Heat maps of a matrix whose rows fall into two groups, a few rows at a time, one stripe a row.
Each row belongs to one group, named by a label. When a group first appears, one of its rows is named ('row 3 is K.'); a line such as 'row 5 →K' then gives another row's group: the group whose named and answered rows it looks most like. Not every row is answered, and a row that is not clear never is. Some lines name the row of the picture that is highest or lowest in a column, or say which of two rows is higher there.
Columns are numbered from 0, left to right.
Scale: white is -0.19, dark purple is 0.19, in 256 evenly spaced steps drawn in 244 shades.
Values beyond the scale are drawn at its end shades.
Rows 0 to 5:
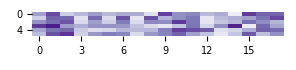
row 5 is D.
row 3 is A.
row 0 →D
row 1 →D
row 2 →D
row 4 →D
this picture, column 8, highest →1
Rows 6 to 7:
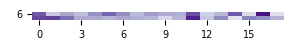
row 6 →A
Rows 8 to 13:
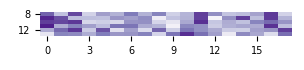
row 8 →A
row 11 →A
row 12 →D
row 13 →D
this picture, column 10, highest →13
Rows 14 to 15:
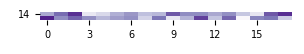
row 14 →D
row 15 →A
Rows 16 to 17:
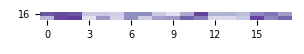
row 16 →A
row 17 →D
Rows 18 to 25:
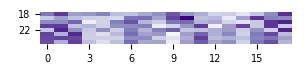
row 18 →D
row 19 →D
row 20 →D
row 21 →A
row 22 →D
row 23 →A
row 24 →A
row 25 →A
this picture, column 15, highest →19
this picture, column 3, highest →18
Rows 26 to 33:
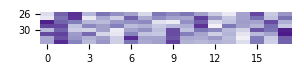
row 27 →D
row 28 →A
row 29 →A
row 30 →D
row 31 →D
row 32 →D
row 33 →D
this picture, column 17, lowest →29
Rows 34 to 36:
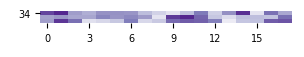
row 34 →A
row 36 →D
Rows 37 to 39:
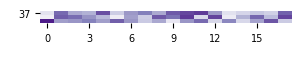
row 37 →D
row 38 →D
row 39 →A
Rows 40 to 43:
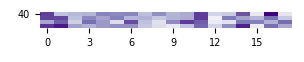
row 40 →A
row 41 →A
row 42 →D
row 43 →A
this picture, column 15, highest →42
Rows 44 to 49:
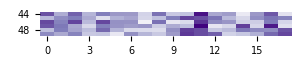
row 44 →A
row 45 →D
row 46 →A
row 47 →A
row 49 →D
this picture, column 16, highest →47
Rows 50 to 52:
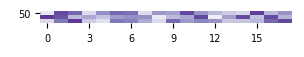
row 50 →D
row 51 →A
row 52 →D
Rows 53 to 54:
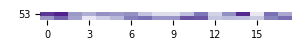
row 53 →A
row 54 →D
